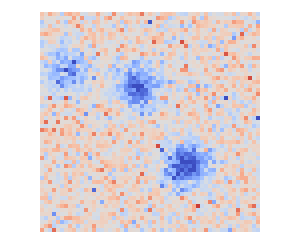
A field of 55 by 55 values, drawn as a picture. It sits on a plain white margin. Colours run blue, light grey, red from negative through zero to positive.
Neither half mirrors the other. No seam splits the table. Three dips sink into the field. No single row or column stands out from its neighbours.
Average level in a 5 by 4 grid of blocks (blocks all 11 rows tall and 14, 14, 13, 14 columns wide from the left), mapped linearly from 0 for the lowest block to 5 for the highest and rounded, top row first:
4555 | 2145 | 5444 | 5504 | 5545
